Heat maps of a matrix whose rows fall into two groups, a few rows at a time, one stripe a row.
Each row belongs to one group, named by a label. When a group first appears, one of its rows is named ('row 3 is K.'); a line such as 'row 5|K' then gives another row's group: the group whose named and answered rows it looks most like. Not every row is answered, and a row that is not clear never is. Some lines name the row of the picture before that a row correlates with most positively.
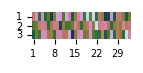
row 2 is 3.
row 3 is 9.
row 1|9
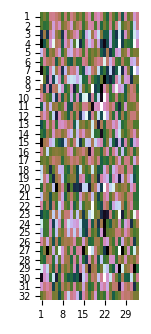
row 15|9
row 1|9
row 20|3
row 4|9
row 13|9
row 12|3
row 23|9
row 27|9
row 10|3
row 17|9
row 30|3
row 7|9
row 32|9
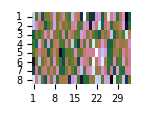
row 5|3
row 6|3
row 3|9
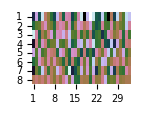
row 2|9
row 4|9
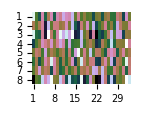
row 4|9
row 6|9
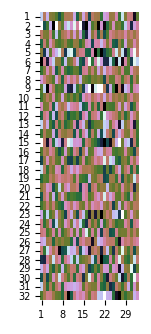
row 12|3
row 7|3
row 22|9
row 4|9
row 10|3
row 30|9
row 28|9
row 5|9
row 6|9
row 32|3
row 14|3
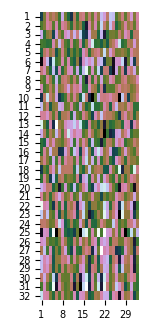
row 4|9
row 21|9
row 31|3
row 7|3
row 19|3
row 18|9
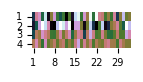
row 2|9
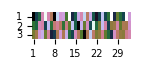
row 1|9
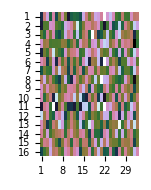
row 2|9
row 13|9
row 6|3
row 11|3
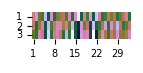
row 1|3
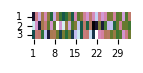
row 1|3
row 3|3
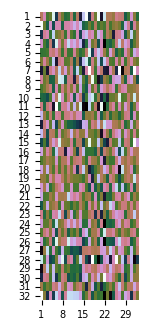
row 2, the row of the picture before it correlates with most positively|2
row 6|3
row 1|3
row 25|3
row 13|3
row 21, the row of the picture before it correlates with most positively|2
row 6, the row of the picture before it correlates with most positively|3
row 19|9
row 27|3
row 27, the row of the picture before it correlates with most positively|1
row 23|9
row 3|3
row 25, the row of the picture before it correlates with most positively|3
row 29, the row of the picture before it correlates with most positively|1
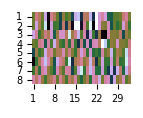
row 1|3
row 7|9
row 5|9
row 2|3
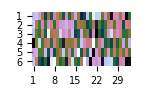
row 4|3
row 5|3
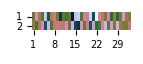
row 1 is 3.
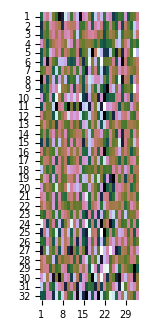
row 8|9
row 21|3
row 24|3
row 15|9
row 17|3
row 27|3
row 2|9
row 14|9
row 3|9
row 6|9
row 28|3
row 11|3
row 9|9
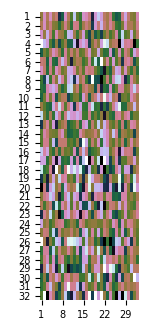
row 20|9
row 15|3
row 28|3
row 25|3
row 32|9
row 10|3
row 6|9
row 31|9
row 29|3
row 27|3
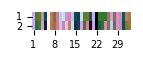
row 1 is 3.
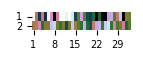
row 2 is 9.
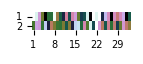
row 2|3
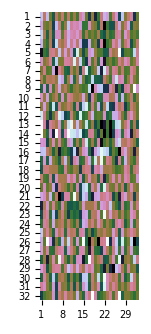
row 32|9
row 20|3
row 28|9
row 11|3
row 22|3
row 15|3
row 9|9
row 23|3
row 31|3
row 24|3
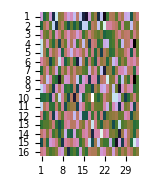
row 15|9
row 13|9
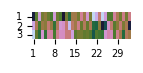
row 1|3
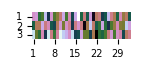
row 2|9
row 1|3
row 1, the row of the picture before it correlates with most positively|2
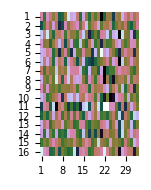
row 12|9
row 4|9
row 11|3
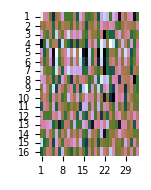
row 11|3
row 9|3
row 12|9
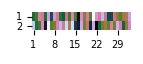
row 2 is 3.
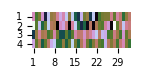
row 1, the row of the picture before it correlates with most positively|2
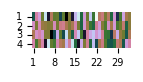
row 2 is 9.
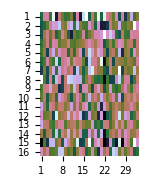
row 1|3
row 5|9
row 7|9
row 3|3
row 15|9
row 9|9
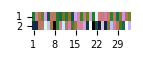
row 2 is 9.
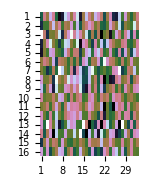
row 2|9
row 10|9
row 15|3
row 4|9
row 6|3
